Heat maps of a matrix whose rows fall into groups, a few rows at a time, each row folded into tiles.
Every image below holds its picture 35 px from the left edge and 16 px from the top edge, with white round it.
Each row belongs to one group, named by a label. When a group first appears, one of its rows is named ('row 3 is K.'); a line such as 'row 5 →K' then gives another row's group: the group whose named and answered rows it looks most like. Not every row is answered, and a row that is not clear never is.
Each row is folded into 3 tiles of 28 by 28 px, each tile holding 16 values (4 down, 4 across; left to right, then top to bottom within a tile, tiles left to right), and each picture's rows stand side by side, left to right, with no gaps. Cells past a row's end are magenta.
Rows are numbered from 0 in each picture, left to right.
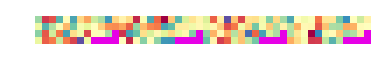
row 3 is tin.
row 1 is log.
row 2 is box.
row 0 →box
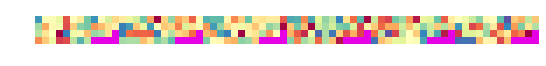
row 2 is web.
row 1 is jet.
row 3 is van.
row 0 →tin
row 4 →log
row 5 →van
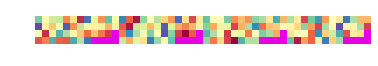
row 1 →log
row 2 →tin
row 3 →log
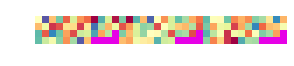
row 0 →web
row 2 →tin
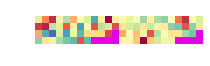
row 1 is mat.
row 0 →log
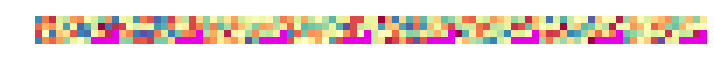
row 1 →web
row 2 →tin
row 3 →mat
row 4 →box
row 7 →tin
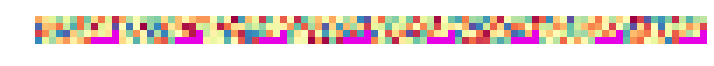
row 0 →van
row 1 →van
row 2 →web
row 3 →box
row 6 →van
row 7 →box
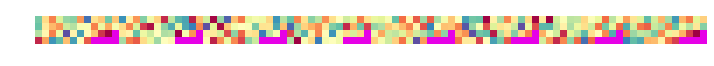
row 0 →van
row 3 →log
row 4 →web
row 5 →web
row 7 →van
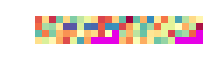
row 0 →mat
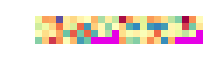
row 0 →box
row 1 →mat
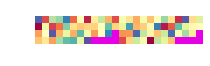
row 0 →log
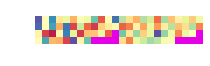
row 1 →log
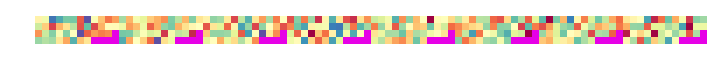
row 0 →van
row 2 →web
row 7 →mat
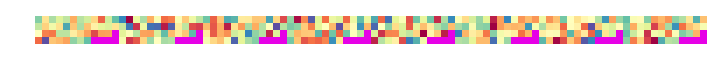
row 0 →jet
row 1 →box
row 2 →log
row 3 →box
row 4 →jet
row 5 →jet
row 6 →box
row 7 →tin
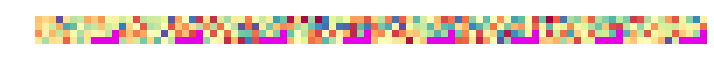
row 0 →mat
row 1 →van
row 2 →box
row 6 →box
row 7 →box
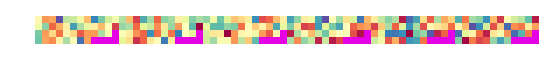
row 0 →box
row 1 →box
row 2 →jet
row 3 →van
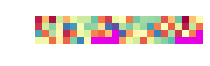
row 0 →mat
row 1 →jet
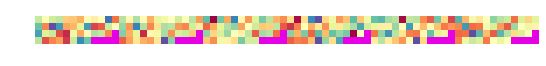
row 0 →tin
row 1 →tin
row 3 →log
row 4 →web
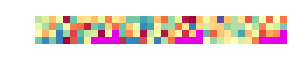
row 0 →web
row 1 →jet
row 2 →jet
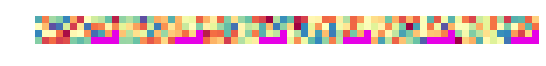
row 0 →tin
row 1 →van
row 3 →log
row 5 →log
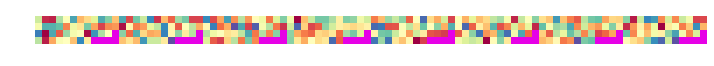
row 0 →box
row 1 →log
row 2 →box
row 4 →van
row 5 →web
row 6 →jet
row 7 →log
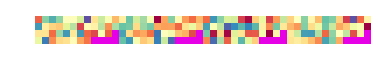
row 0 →van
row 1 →jet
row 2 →jet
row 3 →web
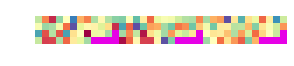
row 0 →box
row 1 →tin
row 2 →box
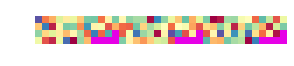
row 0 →box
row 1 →web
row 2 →log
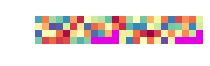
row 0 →tin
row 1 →mat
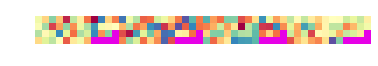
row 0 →web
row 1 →web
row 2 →log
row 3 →tin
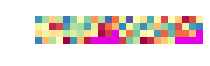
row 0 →van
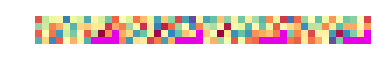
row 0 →van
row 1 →web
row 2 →van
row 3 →tin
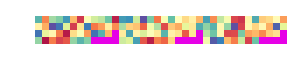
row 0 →tin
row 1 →van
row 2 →jet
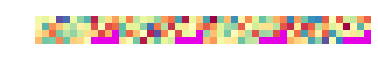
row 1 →jet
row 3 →log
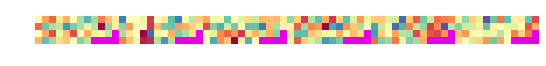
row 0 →mat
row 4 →jet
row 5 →van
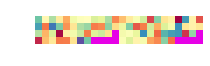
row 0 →tin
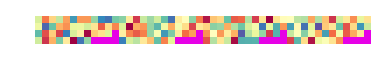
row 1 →van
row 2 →mat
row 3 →jet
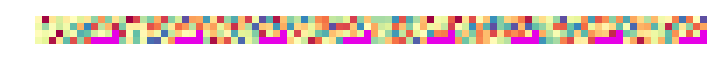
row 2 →log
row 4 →web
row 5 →mat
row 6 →van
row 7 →box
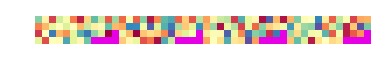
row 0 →log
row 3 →jet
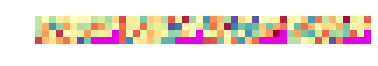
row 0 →tin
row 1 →mat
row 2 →van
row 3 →web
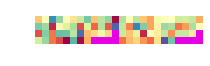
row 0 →van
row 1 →tin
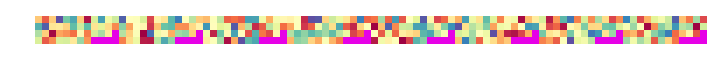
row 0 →box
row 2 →jet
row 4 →mat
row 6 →log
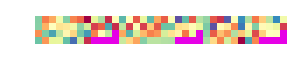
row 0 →log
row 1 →log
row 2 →box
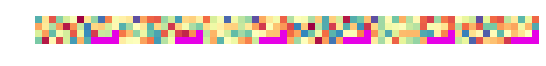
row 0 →log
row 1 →jet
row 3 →web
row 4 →web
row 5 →van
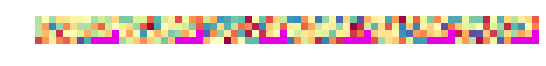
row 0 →tin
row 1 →web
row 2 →jet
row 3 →van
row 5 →web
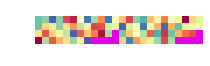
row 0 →jet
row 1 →jet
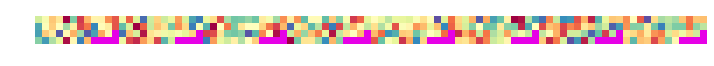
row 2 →van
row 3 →jet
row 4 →web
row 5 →mat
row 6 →log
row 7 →mat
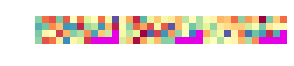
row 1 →box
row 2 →web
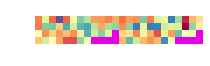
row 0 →mat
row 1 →mat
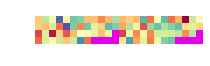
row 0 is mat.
